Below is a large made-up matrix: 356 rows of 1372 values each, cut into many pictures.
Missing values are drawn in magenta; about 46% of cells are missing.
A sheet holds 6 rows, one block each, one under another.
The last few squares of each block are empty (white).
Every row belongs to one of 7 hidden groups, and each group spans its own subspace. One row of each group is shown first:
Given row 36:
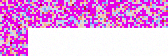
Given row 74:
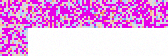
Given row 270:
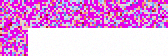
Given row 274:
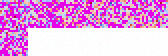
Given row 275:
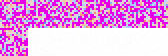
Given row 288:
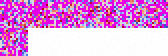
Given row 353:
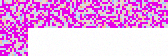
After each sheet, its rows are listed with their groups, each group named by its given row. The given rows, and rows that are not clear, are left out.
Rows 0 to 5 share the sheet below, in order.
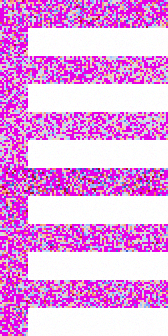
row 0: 274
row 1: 270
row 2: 36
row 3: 270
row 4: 274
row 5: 36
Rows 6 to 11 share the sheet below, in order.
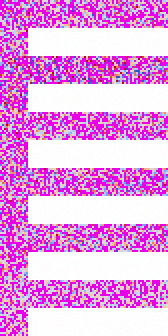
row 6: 36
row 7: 74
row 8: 36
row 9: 74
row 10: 274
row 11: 288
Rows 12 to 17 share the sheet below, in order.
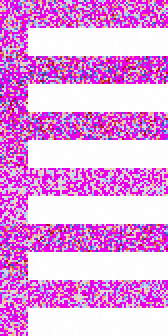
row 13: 270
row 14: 74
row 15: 353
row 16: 353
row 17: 270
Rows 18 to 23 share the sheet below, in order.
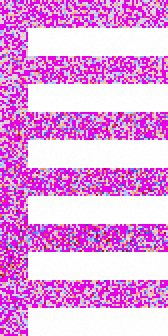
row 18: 275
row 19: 74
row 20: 275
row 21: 275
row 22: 288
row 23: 275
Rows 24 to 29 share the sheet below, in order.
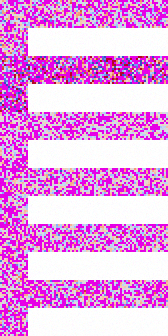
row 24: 274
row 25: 275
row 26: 36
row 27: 353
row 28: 275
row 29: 274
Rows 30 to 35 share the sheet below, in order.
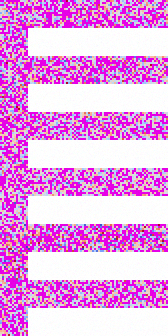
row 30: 353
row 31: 274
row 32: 74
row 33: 274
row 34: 270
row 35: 353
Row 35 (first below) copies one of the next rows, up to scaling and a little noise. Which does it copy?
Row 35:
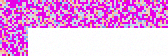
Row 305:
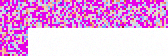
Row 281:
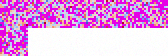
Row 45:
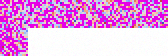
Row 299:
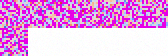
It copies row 305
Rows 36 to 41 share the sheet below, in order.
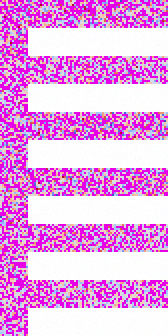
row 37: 74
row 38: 353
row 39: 288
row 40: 288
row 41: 274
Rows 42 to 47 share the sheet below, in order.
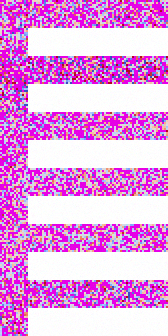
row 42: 36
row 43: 274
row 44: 353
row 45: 353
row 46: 275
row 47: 36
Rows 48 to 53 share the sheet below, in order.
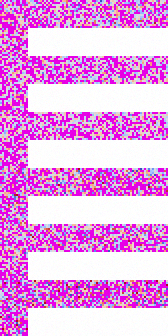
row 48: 270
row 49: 353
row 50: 353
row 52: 74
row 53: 275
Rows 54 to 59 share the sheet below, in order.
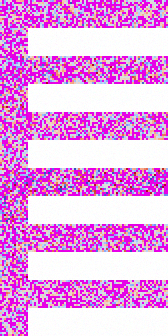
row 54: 274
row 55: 74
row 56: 353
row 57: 74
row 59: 36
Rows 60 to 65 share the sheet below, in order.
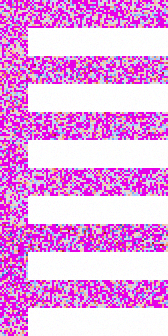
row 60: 270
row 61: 288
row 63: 288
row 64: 36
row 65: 270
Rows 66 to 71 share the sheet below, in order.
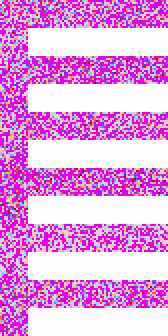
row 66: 74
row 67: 74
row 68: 288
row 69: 270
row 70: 36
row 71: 74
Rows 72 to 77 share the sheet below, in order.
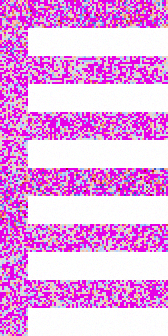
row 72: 74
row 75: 353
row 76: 274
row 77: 36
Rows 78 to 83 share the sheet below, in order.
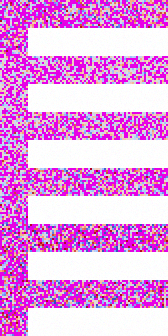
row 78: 288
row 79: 275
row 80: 275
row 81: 275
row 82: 288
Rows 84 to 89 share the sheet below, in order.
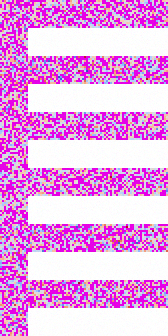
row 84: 36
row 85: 74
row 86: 74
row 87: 353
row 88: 36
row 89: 270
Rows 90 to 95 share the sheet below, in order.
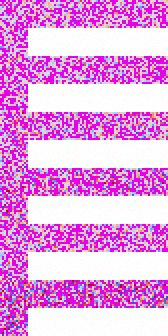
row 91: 36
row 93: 288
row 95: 270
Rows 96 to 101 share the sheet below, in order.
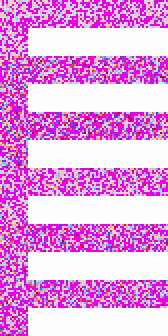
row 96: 274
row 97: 36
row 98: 275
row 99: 275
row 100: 288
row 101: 353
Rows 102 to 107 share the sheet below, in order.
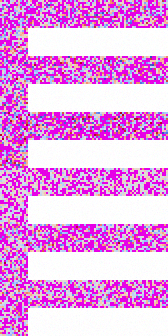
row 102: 74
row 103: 270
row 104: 36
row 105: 288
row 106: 36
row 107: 36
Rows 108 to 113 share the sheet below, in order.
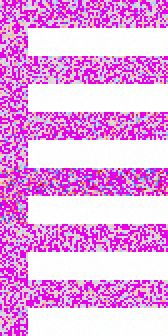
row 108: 275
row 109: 353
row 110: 275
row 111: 275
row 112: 275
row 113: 36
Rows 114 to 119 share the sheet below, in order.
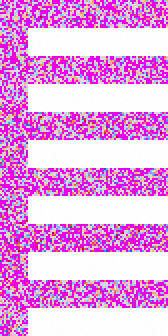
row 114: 270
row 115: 353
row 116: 36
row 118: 275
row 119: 74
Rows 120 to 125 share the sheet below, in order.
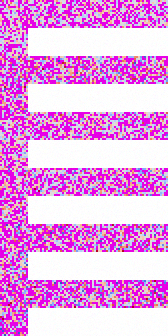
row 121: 74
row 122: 353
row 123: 270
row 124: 353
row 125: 353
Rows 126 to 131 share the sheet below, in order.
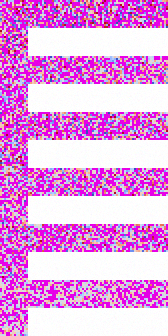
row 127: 274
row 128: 288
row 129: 353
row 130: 270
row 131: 275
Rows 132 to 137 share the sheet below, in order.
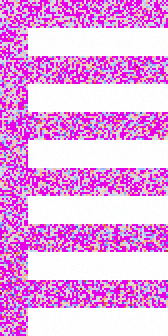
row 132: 275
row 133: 74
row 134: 270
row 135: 270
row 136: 36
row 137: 353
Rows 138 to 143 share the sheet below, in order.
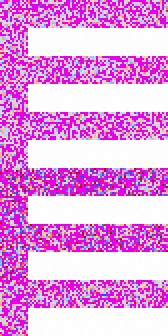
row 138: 36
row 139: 288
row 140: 288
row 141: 270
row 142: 288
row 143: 288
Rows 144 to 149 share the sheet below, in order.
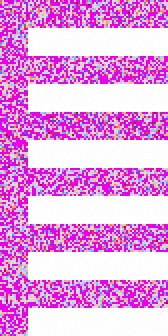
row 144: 36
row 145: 270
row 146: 353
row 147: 270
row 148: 74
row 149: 353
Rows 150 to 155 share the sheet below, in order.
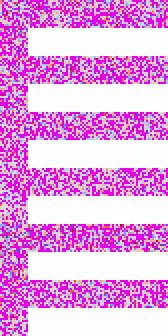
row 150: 36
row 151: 288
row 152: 270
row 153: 275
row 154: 36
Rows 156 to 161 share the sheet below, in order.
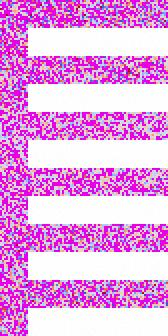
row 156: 270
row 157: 36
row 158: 288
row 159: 36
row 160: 36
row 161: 288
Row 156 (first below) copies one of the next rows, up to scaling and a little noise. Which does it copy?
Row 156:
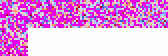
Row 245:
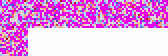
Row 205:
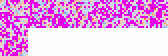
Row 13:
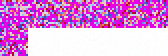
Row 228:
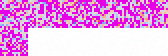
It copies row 13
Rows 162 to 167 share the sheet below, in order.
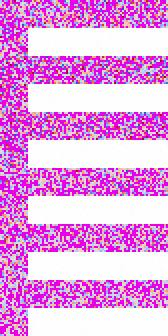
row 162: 275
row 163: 274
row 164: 274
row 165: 36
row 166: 36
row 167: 288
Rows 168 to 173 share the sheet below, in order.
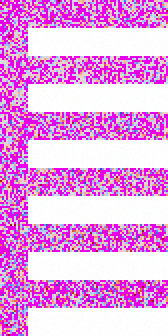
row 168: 274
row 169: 36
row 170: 36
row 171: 270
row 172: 274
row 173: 74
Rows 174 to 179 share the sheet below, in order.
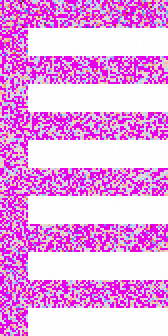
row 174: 353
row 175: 74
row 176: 353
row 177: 36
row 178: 270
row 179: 36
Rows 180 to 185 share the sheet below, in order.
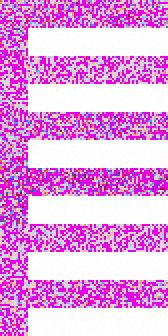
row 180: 36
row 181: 74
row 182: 74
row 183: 36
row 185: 274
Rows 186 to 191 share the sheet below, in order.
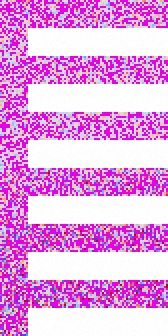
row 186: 274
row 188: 288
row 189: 74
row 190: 74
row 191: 275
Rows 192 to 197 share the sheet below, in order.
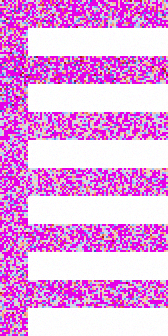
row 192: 274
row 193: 288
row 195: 288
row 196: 74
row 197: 36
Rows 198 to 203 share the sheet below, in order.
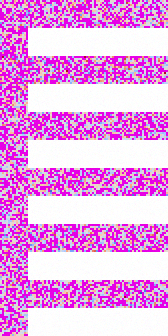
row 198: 36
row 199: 74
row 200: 274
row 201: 274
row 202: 288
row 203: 270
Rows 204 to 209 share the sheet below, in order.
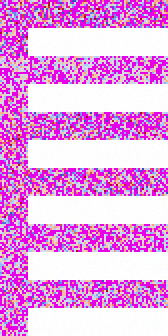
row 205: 270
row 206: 275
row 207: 270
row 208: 353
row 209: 274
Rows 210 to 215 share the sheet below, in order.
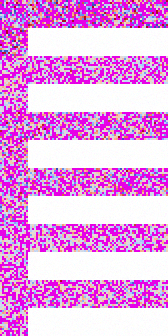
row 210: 270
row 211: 275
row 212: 353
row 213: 36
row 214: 353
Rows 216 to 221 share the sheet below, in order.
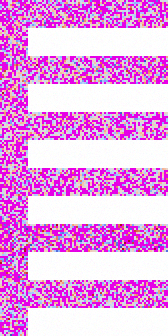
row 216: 275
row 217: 274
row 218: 36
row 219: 36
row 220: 36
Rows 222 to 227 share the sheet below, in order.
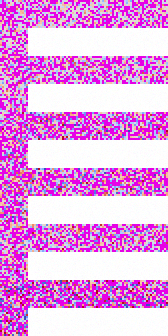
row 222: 274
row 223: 36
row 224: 270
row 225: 74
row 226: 270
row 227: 353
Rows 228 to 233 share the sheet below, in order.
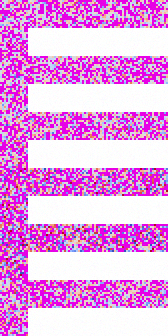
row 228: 270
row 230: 36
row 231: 353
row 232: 288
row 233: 274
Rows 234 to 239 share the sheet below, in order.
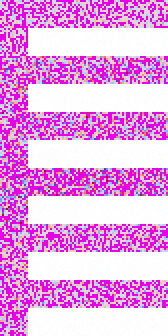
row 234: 353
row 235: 36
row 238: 353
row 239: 270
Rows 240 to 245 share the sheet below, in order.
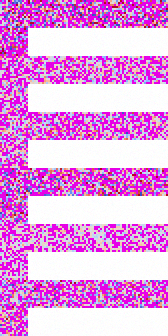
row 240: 36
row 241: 36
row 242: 274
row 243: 270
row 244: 353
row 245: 270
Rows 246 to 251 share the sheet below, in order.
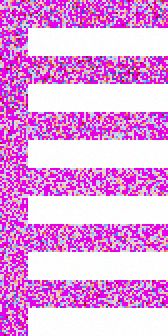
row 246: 274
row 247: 36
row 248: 274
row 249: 353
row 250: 270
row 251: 353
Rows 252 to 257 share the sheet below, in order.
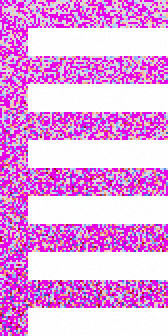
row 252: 353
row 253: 353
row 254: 270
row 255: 288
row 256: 270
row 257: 288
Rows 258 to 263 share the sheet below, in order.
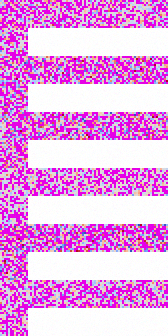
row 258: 353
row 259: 270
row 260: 353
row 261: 274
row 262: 353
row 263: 288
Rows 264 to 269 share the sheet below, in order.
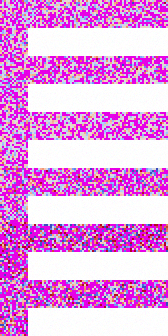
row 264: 288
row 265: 275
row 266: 36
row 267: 275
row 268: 274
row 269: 353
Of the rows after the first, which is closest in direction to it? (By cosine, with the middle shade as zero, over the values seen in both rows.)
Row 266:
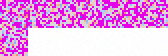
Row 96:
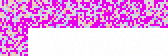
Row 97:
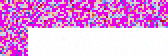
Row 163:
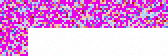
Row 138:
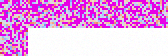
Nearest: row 138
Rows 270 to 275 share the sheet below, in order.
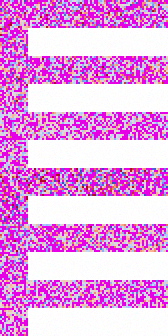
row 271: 288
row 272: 270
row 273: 288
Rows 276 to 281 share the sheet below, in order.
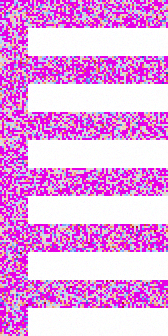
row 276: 36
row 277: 288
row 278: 74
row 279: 353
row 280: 275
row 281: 353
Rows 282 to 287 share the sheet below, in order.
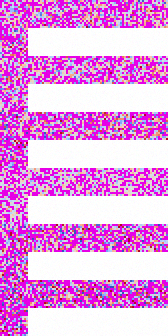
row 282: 288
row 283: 288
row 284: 36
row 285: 275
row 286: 36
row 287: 74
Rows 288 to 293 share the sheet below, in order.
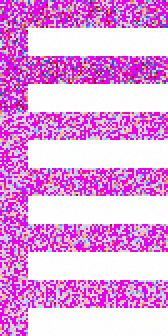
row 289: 74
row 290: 270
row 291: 353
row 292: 274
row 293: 275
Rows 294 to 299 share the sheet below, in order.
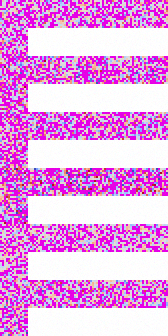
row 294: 353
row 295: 274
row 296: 74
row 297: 275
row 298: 275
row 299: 353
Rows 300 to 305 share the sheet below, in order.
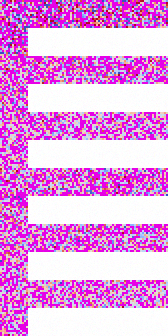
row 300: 274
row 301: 36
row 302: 74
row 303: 36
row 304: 275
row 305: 353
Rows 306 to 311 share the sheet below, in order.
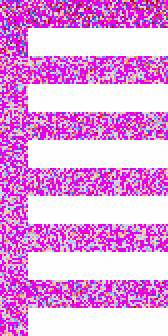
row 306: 275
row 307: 288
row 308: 274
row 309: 274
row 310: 36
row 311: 274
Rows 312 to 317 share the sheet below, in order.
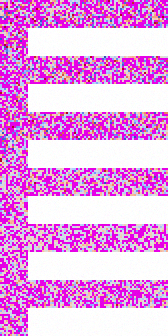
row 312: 270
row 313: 275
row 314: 353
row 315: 270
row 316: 288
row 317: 36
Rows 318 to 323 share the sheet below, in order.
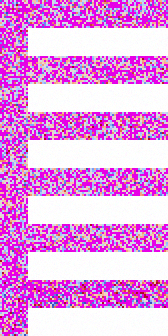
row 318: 36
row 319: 288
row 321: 270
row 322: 275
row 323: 275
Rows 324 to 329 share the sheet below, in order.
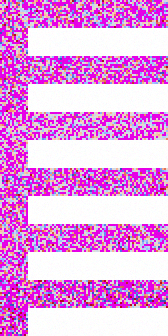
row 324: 274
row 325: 274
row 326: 36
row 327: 36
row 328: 36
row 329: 36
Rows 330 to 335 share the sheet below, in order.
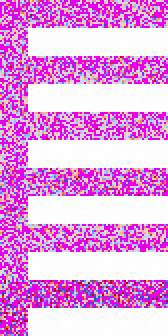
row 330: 274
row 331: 36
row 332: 74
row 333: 270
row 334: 74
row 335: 274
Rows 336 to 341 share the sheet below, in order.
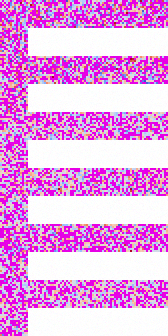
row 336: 353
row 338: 274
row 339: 74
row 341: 288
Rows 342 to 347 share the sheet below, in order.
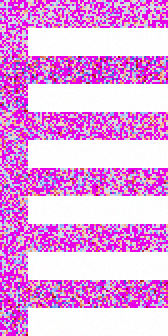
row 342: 288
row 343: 275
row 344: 74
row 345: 288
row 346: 274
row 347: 274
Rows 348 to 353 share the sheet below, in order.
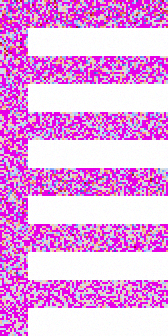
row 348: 274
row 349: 275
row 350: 275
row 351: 270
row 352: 288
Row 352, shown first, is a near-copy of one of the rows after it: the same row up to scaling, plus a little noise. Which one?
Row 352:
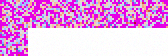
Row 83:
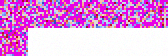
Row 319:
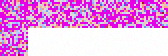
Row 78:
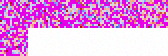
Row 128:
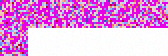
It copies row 319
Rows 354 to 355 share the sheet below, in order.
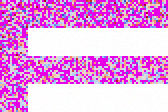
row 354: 288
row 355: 36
